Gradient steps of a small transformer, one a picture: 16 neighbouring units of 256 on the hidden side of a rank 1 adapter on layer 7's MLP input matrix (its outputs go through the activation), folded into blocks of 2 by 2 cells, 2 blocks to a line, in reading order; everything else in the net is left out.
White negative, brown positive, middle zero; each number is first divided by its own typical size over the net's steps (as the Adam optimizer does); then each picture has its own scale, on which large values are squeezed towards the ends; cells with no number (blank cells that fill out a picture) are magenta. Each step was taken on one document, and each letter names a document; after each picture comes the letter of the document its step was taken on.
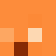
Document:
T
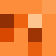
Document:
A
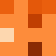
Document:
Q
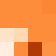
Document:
A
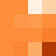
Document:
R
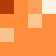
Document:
Q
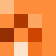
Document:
T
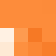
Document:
T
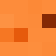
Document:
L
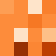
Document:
R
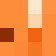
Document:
A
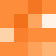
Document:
L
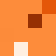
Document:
Q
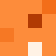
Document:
Q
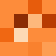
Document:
L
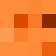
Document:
L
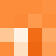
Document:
T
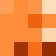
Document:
R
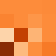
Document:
T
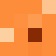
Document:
A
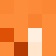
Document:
T
